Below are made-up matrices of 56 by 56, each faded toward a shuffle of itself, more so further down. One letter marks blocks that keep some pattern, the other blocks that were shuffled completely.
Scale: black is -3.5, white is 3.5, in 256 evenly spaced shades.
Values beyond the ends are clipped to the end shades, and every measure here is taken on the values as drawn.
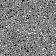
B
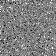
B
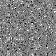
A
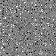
A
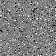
A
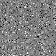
A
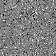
A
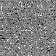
A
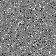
B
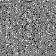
A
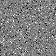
B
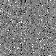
A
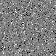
B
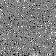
A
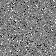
B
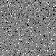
A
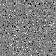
A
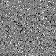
A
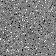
B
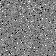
B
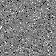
A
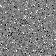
B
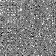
A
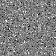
A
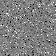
B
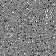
B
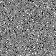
B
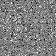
A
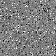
A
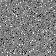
B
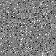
A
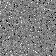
B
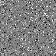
A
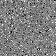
B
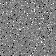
B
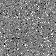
B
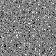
A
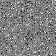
A
